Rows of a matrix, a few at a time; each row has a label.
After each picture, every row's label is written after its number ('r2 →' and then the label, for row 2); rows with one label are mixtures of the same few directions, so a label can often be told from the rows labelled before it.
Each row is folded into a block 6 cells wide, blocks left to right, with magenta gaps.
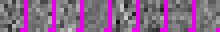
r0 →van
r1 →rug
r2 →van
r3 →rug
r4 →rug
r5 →van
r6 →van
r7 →rug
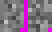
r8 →rug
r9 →van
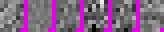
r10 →rug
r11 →van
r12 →van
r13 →van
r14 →van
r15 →van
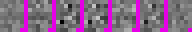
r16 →van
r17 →van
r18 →rug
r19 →rug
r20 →van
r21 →rug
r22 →rug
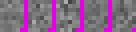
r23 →van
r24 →rug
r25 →van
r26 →rug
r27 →rug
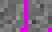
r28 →rug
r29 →rug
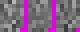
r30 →van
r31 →van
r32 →van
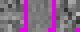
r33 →van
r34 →van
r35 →rug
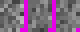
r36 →rug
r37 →van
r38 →rug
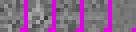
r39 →van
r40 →rug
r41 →van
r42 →van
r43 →van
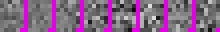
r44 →van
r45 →rug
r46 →rug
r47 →rug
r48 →van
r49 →rug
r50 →van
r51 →van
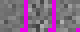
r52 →rug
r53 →van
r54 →rug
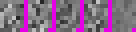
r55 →rug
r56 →van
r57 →rug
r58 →van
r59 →rug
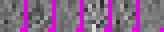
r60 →rug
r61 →rug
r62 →rug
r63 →van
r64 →rug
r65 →van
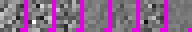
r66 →rug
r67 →rug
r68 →van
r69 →rug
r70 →rug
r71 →rug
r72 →van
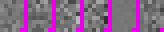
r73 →van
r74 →van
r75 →rug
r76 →rug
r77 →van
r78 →van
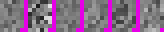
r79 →van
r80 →rug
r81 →van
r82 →rug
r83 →rug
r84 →van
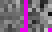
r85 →van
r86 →rug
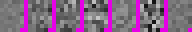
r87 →rug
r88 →van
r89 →van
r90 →van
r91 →rug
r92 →van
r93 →rug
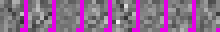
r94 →rug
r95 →rug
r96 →rug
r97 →rug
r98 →rug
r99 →rug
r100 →van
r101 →rug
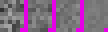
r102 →van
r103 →van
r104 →rug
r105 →rug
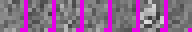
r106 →van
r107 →rug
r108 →van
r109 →van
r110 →van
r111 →rug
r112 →rug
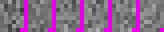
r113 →van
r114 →van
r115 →van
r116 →van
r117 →van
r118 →rug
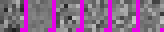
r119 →van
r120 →van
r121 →rug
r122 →van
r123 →rug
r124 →rug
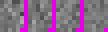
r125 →rug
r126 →rug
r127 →rug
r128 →van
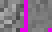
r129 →rug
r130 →van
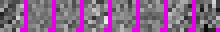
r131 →rug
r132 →van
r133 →van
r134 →rug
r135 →van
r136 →van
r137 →rug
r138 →van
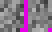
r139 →rug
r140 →van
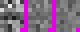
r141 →van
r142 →van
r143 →rug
